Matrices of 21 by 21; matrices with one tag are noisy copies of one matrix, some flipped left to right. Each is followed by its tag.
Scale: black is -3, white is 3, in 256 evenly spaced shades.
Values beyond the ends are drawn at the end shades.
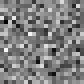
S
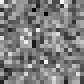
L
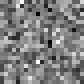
L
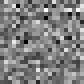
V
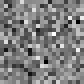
S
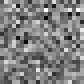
V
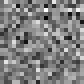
V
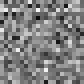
V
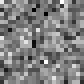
L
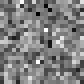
L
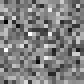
S
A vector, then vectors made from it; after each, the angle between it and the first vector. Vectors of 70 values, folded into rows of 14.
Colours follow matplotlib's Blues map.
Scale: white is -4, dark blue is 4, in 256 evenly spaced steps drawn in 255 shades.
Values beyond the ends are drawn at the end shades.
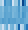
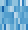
partly aligned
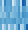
nearly parallel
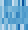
nearly parallel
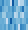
partly opposed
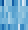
nearly opposite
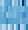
nearly parallel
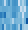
partly opposed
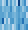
partly aligned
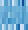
nearly parallel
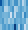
partly opposed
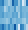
nearly opposite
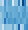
nearly parallel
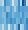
nearly parallel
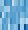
partly aligned
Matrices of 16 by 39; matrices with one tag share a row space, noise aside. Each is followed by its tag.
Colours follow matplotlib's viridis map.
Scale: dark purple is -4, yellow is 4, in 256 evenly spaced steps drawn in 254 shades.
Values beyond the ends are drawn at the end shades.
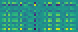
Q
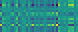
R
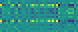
R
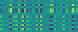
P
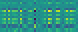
Q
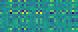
P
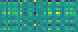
Q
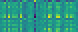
Q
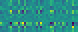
P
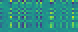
P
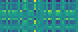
Q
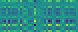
Q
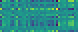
R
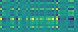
R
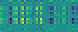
P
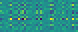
P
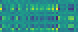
R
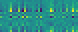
P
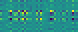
P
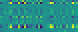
P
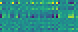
R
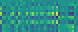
R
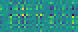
P
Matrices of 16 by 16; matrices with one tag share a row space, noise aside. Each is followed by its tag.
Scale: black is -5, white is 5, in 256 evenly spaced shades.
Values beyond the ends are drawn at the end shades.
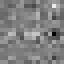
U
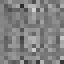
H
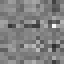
U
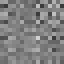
U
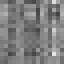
U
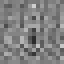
H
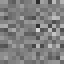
U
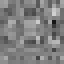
U
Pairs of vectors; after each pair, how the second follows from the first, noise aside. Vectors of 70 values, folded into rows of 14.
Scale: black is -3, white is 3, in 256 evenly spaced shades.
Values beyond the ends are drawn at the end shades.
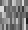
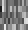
reversed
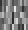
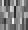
reversed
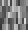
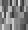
wrapped around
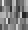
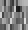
wrapped around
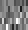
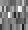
wrapped around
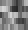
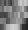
wrapped around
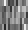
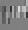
partly zeroed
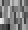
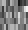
reversed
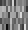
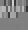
partly zeroed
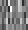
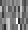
reversed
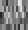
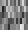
wrapped around
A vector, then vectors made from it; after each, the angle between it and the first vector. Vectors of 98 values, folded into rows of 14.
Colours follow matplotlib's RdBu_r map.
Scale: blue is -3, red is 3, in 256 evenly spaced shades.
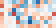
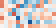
nearly parallel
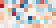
nearly parallel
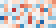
partly opposed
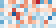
nearly opposite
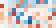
nearly parallel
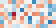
partly aligned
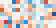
orthogonal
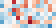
nearly opposite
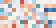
orthogonal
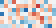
orthogonal
